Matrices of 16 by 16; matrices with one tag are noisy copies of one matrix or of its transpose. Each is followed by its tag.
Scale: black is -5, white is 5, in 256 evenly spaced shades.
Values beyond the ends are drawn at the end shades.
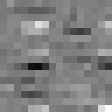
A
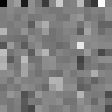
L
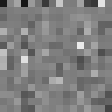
L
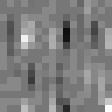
A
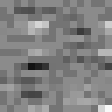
A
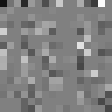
L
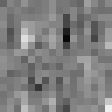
A
